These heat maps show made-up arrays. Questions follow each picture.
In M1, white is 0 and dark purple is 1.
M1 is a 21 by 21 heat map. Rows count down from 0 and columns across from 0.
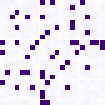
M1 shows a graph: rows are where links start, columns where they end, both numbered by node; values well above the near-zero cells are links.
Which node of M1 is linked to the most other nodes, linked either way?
node 8
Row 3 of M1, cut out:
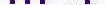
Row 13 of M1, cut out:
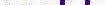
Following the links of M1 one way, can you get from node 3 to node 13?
yes
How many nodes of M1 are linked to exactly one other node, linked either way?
7
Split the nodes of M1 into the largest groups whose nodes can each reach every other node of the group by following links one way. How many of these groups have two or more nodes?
1
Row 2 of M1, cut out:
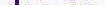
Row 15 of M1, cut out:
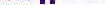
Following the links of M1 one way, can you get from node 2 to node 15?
yes
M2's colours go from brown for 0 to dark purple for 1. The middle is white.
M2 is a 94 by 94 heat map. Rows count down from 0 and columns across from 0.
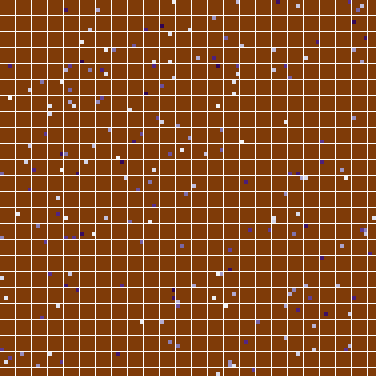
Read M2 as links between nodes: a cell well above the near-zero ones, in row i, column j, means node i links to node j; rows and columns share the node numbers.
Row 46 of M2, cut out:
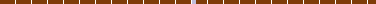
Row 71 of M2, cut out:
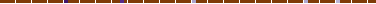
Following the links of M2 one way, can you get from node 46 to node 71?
yes
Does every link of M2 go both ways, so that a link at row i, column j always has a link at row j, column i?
yes
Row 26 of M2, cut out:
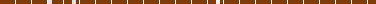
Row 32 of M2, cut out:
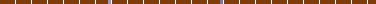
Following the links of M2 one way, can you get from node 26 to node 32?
yes
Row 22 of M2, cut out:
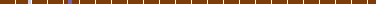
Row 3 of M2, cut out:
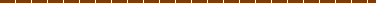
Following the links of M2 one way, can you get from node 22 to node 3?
no
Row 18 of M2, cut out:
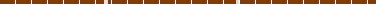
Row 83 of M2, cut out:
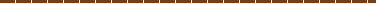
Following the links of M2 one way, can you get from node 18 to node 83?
no
